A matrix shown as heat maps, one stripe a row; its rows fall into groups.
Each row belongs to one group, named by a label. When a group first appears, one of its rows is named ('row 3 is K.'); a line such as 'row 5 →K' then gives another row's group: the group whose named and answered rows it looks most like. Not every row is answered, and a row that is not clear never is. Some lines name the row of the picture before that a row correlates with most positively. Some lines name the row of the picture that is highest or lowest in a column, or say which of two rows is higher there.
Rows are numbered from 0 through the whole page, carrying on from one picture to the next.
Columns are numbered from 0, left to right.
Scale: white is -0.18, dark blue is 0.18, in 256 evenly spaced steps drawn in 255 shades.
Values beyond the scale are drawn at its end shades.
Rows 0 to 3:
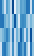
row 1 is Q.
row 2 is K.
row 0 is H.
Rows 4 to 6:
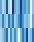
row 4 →H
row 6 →Q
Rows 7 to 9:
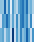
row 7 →K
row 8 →K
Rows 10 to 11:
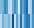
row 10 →Q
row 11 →H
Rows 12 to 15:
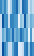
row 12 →Q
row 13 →Q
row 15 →Q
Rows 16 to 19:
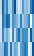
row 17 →H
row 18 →K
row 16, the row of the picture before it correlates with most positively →15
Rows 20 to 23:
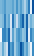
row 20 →H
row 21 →K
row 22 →K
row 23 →H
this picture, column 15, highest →22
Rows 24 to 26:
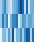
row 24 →K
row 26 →H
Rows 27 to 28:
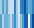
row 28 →Q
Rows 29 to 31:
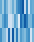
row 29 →K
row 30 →Q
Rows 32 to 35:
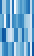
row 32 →H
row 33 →H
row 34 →Q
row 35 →H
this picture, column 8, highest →34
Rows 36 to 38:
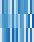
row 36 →K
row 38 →K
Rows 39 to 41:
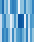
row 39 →Q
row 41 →K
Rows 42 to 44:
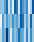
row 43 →K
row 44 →K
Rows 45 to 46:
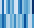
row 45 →H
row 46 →Q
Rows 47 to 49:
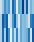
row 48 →Q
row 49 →H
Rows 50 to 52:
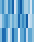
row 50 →H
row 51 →K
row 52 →Q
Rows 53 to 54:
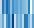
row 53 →H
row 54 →H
